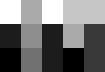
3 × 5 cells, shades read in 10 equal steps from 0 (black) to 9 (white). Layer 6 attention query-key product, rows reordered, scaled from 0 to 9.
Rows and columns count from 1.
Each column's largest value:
9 6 9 7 7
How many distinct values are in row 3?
4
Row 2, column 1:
1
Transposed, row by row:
9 1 0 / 6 5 4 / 9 1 1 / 7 6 0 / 7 2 2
